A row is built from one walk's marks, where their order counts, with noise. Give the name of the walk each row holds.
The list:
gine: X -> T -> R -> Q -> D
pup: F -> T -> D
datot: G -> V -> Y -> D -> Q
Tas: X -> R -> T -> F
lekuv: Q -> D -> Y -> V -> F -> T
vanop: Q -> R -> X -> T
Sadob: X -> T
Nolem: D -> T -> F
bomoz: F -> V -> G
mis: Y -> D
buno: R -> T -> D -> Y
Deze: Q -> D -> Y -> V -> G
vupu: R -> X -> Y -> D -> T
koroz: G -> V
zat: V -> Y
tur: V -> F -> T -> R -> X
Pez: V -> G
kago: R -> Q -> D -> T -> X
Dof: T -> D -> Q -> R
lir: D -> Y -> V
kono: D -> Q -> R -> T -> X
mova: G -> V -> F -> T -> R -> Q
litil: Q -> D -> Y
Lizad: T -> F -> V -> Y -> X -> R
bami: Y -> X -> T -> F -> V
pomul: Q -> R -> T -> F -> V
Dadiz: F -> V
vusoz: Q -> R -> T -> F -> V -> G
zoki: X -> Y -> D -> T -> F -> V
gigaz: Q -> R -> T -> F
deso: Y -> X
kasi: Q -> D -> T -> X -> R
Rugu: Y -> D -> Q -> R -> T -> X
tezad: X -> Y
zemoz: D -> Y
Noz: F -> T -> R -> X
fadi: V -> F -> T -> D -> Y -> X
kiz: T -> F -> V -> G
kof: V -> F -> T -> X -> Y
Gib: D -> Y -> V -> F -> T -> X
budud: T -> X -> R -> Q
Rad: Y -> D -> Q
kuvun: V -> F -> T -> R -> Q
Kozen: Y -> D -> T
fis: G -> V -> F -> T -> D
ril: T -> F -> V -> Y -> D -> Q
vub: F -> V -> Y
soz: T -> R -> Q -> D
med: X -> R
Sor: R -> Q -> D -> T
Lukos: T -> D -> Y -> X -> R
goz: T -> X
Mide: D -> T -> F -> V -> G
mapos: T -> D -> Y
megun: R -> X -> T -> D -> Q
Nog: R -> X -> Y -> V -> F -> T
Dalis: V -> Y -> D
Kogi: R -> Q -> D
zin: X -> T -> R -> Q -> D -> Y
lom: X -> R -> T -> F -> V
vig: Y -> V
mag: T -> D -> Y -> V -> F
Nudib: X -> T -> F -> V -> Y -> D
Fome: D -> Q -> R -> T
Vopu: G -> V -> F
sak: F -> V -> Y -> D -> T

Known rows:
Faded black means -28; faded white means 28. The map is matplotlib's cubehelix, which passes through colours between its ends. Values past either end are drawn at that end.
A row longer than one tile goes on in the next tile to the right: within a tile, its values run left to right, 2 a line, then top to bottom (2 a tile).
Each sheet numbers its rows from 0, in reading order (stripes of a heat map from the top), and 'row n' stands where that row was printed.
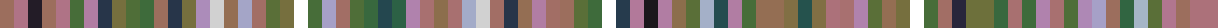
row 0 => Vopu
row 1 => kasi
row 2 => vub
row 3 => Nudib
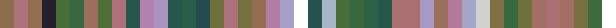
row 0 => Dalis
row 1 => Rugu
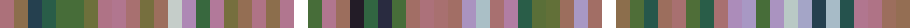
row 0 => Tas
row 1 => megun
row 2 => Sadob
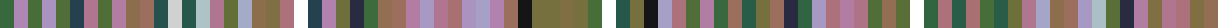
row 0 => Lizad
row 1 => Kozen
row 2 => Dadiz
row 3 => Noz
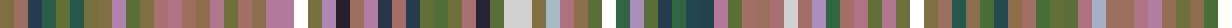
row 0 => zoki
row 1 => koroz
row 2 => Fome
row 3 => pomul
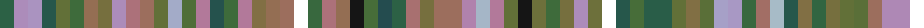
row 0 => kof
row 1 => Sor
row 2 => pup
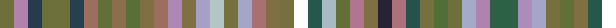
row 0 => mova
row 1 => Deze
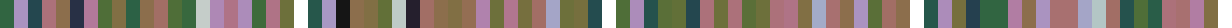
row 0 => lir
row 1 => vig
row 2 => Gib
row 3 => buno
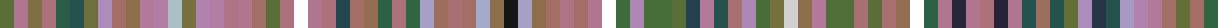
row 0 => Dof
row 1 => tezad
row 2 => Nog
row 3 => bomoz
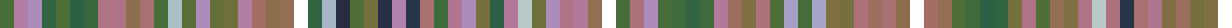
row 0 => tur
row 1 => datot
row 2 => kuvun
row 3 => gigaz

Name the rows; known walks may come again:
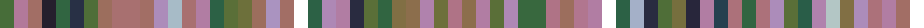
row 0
megun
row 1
fadi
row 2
datot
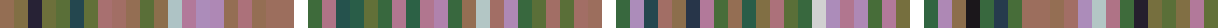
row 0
lom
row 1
bami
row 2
lir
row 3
kago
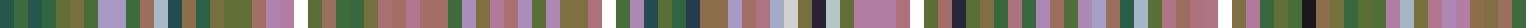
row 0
pup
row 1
Nolem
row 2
zin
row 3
Nudib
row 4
vusoz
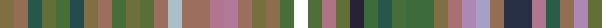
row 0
pomul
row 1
Kogi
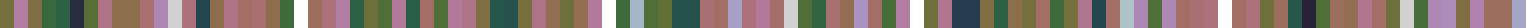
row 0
vanop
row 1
zat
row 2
Lukos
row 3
fis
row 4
budud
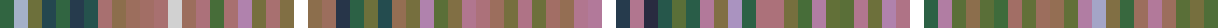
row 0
kono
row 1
zoki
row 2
sak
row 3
lekuv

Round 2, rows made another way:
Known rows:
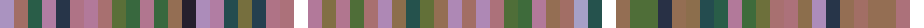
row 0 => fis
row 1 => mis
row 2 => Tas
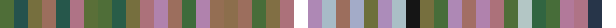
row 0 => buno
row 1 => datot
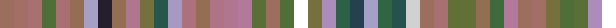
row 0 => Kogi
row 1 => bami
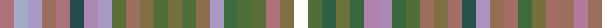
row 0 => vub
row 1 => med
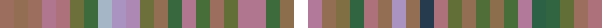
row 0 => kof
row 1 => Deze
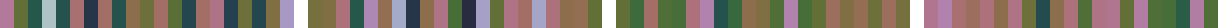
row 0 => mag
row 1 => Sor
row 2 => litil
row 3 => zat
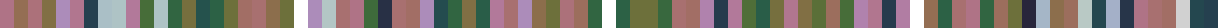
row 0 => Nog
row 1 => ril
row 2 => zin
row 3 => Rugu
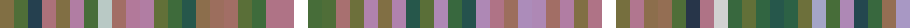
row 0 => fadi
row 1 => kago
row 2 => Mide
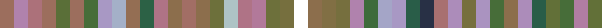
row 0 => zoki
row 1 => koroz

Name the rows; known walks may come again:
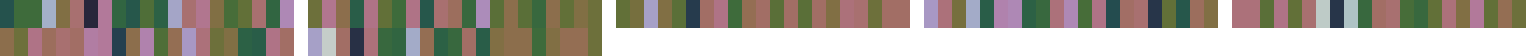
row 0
megun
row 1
Sadob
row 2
Dadiz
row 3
Vopu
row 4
mova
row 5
Pez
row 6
Nudib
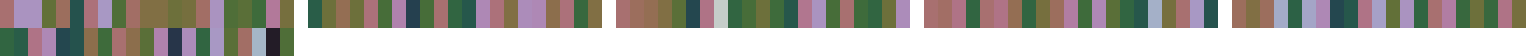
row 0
vub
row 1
kago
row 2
kiz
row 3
Kozen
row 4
koroz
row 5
kono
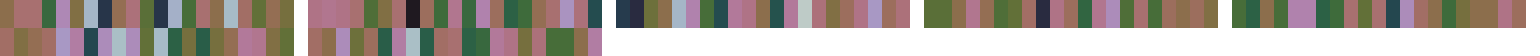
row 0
Sor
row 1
Rad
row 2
budud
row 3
goz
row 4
med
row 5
Nog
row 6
bomoz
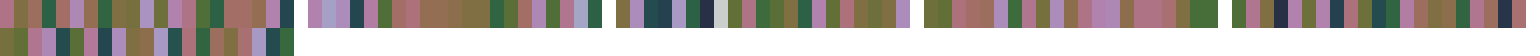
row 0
mis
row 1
sak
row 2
bami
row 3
tezad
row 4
gine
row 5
Fome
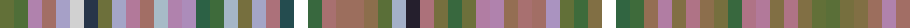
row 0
vupu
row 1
soz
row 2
zemoz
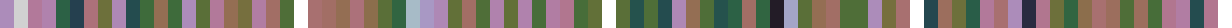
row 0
ril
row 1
kof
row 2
kasi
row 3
zin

